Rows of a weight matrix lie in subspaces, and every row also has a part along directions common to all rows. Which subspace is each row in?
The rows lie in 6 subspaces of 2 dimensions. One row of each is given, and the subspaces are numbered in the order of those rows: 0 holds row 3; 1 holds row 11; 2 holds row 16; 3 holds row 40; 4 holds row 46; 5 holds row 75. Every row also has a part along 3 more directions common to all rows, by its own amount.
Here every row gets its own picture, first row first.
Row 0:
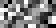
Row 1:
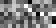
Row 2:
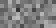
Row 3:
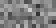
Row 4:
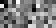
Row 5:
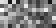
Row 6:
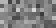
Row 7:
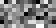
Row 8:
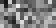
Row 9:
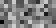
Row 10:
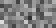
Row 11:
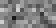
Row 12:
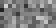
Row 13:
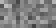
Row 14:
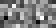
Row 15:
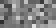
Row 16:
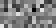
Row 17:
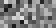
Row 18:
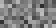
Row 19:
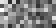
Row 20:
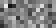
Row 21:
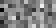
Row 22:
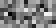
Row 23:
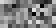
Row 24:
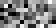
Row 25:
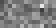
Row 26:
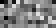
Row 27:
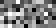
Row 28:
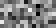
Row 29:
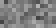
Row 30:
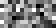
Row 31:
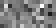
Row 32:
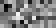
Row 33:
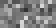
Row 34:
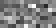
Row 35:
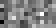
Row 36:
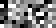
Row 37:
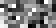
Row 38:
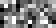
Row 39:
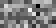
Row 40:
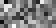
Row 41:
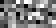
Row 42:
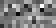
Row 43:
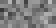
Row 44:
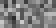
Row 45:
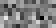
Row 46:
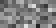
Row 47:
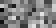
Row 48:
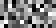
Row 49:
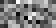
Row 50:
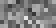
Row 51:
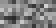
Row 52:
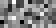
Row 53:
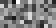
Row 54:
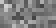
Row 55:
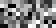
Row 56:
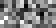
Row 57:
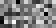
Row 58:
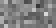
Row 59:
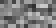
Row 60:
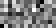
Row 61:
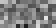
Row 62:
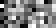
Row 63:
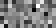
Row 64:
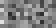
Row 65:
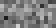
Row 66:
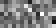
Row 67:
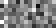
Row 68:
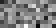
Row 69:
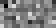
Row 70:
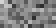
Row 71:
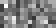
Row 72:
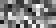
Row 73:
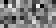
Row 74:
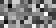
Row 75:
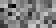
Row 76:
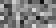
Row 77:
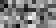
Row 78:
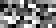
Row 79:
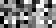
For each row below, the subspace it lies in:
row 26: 4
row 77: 4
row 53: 3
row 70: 3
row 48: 2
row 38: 1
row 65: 4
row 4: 5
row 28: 0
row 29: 3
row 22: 1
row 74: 2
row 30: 1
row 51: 4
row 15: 2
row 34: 4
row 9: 3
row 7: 3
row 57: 2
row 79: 2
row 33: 0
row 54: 3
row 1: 0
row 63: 2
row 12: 1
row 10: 3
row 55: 5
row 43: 1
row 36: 5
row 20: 5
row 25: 3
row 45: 4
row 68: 4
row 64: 5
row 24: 1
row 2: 1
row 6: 1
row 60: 2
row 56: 4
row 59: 4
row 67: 3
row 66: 0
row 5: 1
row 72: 0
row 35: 5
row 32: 3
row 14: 4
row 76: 2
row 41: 0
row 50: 0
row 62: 5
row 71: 1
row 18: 3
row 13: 2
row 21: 5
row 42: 2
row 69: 5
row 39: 0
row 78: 4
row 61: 4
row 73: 3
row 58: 2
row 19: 1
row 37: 5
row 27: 2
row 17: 3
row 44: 0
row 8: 0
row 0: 1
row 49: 0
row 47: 5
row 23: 0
